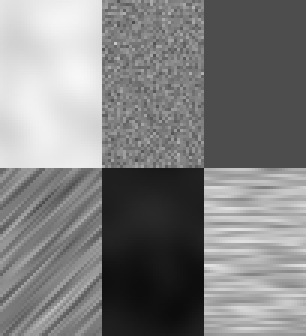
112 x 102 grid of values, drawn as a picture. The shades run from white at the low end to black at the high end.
It is made of 2 by 3 panels. Panel 1,1: very low, smooth, faint in contrast. Panel 1,2: middling, fine-grained. Panel 1,3: high, flat. Panel 2,1: middling, slanting up to the right. Panel 2,2: very high, smooth, faint in contrast. Panel 2,3: low, streaked across.
